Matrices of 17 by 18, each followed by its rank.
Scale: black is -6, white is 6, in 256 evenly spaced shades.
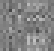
three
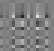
one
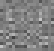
three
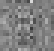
three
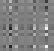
one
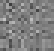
three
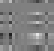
one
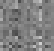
three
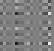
one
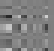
one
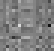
three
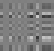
one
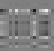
one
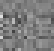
three
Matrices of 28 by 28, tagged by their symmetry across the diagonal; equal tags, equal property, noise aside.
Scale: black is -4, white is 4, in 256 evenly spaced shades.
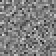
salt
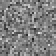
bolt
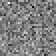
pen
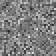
salt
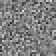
bolt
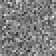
pen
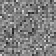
salt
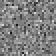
pen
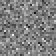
bolt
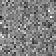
pen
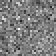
salt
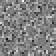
salt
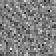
bolt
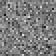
pen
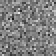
bolt
